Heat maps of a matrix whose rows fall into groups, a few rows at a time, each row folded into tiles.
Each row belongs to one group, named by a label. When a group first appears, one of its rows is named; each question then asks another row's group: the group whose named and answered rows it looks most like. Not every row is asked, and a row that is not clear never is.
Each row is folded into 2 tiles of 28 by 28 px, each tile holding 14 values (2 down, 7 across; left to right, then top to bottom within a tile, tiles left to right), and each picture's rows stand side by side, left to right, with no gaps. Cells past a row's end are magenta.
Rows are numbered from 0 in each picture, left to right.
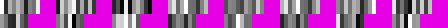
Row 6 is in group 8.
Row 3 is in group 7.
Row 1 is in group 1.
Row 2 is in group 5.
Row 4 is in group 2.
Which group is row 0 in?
8
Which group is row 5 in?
7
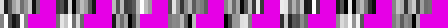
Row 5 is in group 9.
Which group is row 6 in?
5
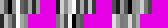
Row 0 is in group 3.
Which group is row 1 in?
1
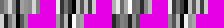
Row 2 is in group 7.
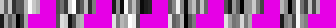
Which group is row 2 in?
5
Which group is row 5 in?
3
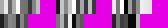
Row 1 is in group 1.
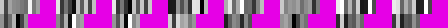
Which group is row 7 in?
9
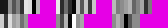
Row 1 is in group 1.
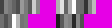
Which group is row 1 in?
7
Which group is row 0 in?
2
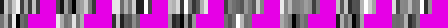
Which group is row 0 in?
1
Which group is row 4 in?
2
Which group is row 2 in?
9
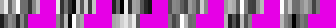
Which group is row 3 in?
2
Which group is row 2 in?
5
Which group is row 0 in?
7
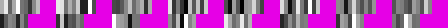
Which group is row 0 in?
7
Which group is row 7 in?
2
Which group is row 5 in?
3
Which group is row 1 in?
9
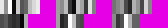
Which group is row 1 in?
2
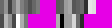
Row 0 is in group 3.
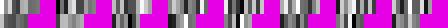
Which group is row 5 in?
7
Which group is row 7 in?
3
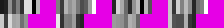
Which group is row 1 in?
8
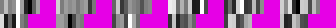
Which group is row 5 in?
2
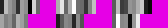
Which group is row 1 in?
7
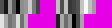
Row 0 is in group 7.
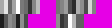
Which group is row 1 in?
2
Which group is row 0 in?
7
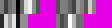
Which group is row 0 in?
5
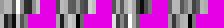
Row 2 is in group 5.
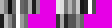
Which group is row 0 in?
3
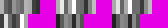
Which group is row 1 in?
7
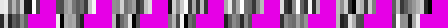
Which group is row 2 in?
8
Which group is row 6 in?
2
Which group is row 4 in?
7
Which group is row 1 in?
8
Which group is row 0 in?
9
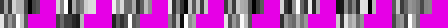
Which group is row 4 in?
5
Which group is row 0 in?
5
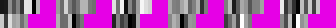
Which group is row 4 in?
3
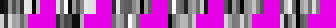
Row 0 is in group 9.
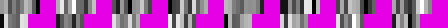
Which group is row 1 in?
7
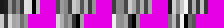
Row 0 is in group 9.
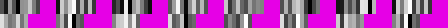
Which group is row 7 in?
1
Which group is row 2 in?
5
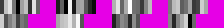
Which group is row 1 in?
5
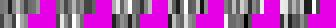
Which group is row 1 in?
3
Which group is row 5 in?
9
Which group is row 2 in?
7
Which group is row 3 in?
3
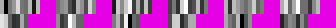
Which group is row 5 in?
7
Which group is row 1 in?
2
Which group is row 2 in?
1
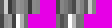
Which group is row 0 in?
3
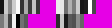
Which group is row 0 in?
1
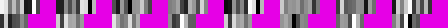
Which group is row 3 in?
2
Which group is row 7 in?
1
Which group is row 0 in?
9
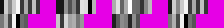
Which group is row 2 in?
7
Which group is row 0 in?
1
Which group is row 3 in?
1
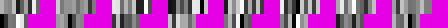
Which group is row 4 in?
1
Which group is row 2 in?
9
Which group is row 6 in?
7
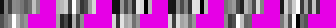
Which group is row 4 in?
2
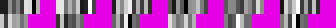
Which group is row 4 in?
2
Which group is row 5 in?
1
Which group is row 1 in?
9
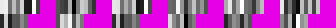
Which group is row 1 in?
5
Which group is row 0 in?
9
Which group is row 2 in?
9
